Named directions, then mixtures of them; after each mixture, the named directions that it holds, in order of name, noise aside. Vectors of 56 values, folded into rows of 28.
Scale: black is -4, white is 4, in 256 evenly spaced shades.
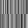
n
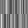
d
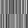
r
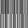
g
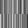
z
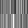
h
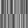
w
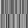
r, w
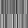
d, g, r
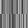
n, w, z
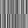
d, r, z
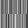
r, w, z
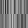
g, n, z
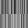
g, h, w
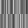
w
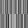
n, r, z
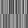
d, r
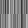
g, n, r
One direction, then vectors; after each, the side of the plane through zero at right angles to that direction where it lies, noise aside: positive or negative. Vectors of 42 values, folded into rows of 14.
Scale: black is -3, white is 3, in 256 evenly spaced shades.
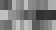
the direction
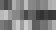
positive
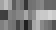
negative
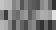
negative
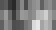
negative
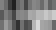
negative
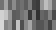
positive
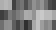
negative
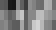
negative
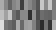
positive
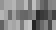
positive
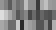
positive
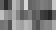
positive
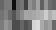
negative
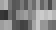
negative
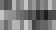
positive
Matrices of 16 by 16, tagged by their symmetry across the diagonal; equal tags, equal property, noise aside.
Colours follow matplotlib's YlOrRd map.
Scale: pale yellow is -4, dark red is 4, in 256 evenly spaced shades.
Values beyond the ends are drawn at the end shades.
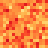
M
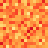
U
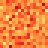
M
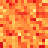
M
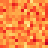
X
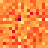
U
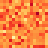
M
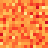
X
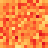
U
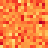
X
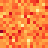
X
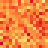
M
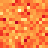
X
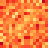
U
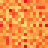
U
